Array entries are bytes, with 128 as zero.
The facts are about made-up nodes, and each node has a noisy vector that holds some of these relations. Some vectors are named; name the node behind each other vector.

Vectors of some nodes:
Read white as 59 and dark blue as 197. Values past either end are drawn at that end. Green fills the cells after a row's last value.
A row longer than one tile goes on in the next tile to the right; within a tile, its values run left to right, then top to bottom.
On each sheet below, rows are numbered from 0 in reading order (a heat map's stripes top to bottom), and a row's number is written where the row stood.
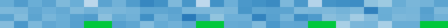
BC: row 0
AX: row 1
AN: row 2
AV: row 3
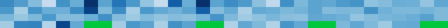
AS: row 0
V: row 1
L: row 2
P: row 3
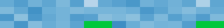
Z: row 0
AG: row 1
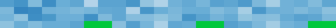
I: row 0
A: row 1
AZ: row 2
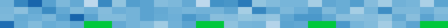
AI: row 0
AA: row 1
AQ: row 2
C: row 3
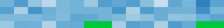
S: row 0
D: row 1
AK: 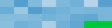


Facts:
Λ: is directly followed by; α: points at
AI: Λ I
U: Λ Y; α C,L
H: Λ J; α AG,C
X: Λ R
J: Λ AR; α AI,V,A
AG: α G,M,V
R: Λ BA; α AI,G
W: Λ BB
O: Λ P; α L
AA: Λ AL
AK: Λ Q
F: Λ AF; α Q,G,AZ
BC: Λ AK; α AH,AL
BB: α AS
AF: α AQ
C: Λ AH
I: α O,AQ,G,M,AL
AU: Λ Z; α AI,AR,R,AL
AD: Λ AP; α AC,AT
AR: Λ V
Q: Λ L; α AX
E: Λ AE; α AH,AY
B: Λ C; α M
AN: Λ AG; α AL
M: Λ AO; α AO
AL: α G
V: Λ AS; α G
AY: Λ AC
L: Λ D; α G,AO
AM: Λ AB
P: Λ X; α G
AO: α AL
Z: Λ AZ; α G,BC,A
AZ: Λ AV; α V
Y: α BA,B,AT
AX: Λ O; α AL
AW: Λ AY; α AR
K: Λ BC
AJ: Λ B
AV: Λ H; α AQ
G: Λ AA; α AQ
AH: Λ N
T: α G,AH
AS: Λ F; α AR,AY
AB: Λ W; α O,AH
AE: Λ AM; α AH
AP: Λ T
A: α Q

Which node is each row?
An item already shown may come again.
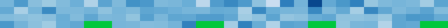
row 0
C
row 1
B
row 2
J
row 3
AQ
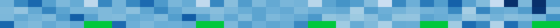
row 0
AI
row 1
AI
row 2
AE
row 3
H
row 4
F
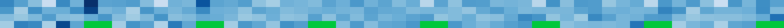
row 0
AS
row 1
BB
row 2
AB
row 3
BC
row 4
AY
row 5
Y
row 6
BA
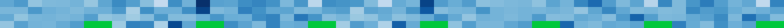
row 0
T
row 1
AS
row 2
AU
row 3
AR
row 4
T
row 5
AI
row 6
AW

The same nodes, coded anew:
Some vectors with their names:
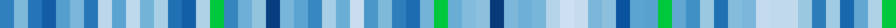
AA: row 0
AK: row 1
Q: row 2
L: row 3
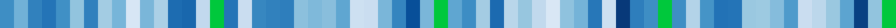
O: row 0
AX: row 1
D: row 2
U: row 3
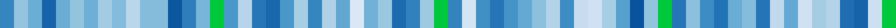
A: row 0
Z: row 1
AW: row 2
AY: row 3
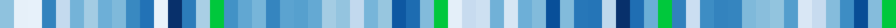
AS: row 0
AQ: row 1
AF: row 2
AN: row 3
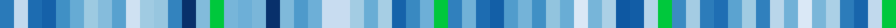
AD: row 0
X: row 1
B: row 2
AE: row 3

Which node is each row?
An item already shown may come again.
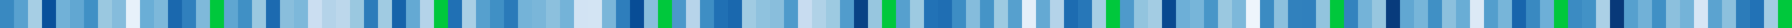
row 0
AL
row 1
L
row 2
G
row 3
U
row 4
I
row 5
T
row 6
AZ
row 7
C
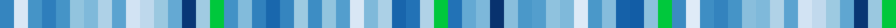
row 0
E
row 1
AG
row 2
AC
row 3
E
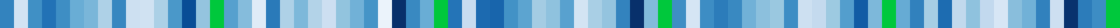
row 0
AW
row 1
AR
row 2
AD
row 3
AU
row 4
D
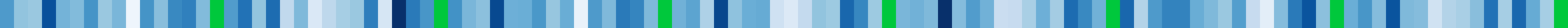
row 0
T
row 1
BA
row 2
P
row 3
AH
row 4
X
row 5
AI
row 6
H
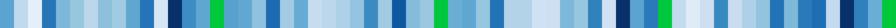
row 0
V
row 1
R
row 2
J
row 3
F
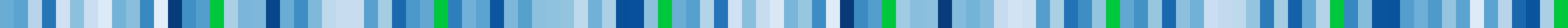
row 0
BB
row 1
AV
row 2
AT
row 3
BB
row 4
AB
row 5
L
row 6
Y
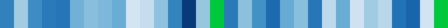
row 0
M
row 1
AY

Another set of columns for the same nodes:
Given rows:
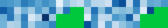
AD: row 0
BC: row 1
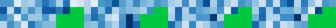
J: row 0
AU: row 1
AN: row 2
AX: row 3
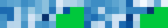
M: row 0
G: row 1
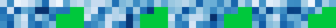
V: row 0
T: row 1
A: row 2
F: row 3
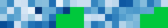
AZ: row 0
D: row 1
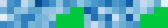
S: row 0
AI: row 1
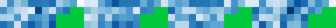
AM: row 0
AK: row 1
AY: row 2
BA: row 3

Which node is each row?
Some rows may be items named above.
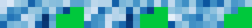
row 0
I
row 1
T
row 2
AC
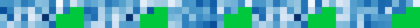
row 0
E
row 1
M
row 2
AQ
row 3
E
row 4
X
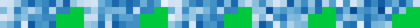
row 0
AH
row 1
X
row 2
AH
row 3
BB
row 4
AR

